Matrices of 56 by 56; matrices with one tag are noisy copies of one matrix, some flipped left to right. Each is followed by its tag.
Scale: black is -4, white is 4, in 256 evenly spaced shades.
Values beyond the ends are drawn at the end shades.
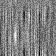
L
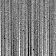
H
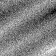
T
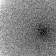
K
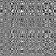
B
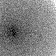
K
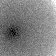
K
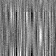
L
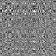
B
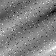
T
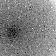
K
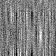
L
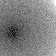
K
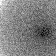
K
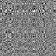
B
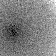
K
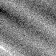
T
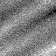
T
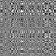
B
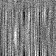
L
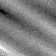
T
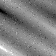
T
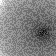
K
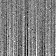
H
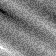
T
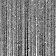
H
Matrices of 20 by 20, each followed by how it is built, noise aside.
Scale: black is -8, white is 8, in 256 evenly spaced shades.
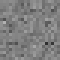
low rank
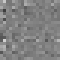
low rank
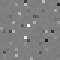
sparse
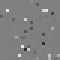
sparse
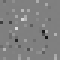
sparse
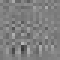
low rank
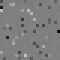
sparse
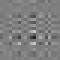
low rank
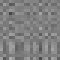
low rank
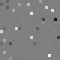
sparse
